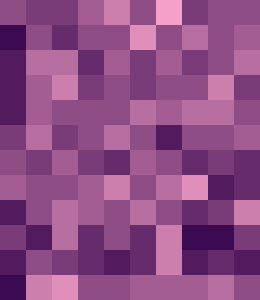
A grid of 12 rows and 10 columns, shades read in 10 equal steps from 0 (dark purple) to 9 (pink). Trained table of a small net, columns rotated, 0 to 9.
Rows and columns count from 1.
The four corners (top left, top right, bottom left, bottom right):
4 4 0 4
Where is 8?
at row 2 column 6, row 8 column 8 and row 12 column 3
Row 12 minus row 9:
-1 3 2 -1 0 -1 1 3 3 -3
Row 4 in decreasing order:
7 7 5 4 4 4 3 3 3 1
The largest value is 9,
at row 1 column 7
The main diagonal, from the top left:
4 4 6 3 4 4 4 8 3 3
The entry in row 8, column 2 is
4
